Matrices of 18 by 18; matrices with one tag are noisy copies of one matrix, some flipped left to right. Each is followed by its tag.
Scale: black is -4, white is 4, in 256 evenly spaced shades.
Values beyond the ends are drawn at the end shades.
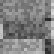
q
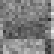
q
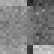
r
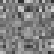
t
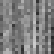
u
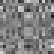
t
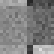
r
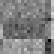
q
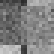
r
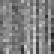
u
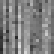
u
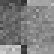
r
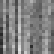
u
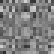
t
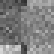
r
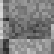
q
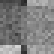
r
